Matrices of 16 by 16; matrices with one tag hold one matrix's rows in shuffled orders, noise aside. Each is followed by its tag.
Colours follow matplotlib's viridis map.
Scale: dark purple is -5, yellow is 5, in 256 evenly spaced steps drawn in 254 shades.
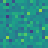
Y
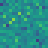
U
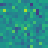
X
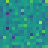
Y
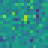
X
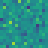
U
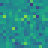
X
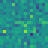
X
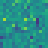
X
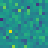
U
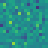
U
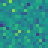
U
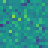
U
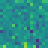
X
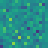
U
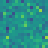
Y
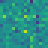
X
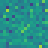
Y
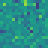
X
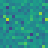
Y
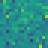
Y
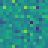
X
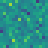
U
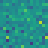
Y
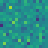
U
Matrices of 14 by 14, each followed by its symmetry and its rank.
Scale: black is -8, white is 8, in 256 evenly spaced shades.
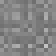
symmetric, rank two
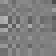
neither, rank two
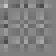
symmetric, rank one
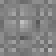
symmetric, rank two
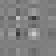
symmetric, rank one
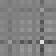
symmetric, rank one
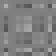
symmetric, rank one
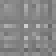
symmetric, rank two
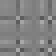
symmetric, rank one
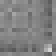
symmetric, rank two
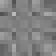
symmetric, rank two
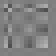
symmetric, rank one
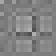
symmetric, rank two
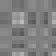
symmetric, rank one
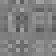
neither, rank two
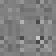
symmetric, rank two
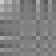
symmetric, rank one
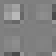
symmetric, rank one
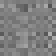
neither, rank two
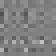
neither, rank two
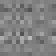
neither, rank two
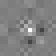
symmetric, rank two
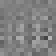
neither, rank two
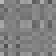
neither, rank two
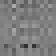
neither, rank two
